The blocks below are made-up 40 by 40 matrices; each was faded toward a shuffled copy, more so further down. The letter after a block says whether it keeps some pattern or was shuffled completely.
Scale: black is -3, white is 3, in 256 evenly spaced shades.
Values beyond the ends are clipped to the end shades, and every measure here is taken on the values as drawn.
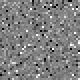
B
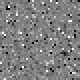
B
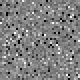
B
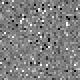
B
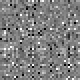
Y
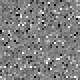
B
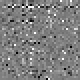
Y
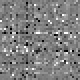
Y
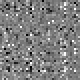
Y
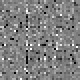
Y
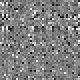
Y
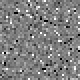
B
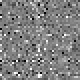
Y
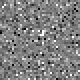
B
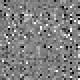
Y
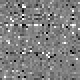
Y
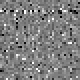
Y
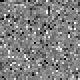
B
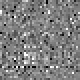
Y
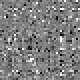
Y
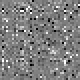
Y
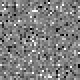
B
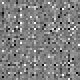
Y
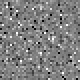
B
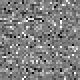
Y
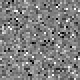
B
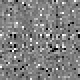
Y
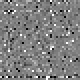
Y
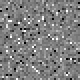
B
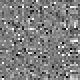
Y
